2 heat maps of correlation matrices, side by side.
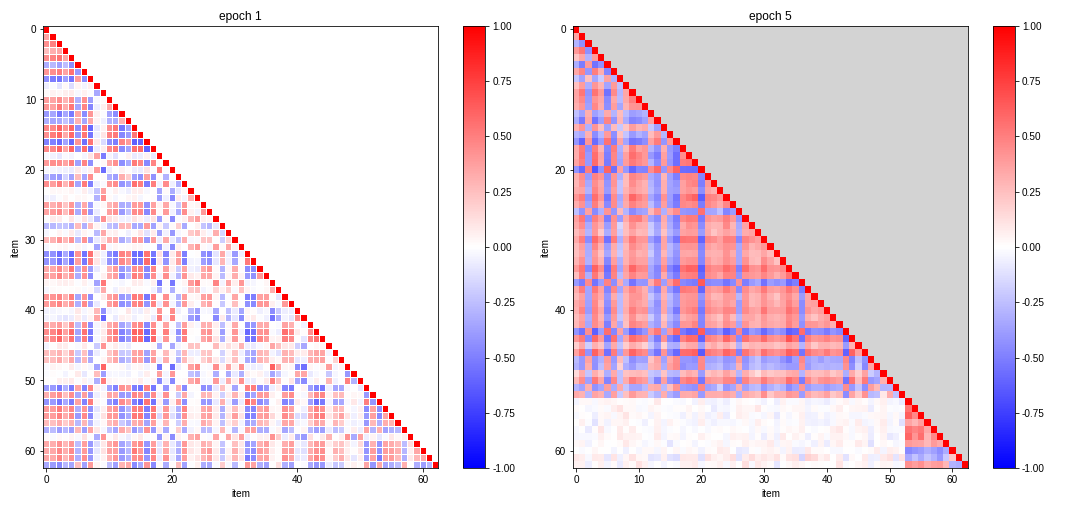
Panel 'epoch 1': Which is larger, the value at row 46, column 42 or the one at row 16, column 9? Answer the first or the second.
the first
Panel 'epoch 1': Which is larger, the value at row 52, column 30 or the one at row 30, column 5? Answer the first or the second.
the first
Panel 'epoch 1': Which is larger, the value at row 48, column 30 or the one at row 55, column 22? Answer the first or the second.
the second
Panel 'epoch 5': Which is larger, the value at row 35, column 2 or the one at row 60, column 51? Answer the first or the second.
the second
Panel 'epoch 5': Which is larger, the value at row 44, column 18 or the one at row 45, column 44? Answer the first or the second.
the first
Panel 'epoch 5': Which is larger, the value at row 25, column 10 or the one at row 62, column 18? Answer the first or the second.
the first
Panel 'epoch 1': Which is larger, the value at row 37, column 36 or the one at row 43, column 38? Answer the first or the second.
the second
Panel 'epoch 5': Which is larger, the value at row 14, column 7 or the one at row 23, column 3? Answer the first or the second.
the second
